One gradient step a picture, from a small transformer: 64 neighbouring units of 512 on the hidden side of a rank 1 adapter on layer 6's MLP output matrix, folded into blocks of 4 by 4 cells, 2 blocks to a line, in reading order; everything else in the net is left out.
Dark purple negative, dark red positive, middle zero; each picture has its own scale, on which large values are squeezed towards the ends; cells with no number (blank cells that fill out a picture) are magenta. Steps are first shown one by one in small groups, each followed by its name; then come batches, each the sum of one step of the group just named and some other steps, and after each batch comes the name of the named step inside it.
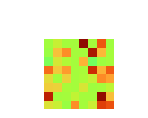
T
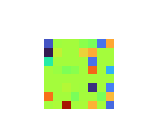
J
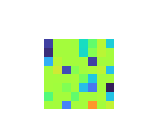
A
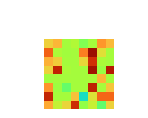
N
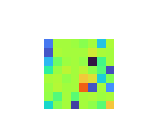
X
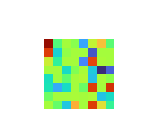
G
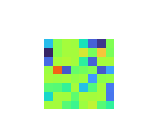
A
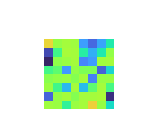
G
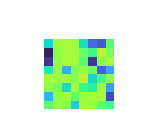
X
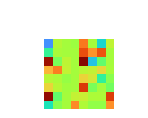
X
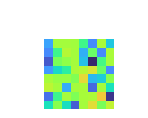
X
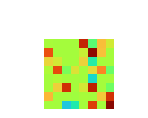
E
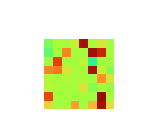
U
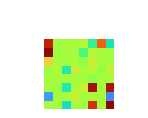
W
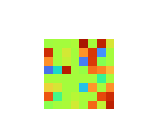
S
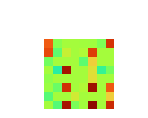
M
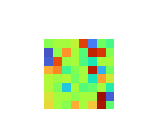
U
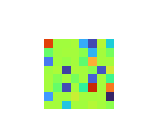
W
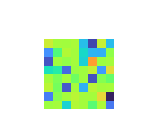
S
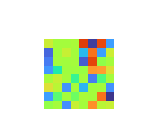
S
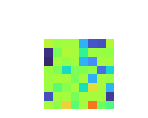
M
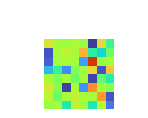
S
